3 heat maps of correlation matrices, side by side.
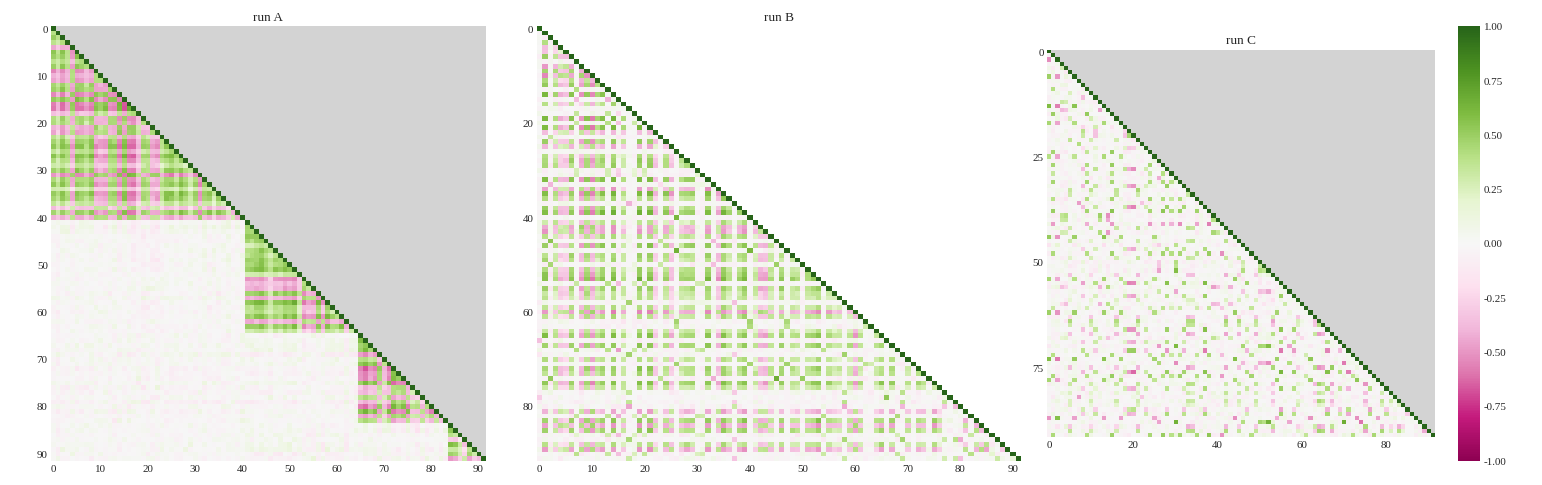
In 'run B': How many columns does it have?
92
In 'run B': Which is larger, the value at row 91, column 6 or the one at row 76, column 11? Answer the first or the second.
the second
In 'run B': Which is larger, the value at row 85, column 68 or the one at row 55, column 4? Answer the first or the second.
the first
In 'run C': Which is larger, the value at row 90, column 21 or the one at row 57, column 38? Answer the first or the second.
the first
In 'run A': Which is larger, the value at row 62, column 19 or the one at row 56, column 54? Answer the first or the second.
the first
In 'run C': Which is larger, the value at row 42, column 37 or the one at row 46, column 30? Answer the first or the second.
the second
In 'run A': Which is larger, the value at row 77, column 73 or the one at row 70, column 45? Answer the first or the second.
the first
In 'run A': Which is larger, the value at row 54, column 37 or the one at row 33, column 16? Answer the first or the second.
the first
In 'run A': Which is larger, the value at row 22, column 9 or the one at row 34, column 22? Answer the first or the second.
the first
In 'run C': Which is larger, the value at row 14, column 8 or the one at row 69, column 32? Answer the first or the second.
the second
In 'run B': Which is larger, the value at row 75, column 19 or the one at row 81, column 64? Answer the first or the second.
the first
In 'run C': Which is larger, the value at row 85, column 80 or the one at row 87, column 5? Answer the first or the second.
the second
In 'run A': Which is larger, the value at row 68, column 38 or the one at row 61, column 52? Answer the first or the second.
the second
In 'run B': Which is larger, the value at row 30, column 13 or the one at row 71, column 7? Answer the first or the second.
the first
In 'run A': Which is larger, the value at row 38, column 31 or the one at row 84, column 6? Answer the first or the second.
the first
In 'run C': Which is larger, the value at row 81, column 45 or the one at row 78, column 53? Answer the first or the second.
the first
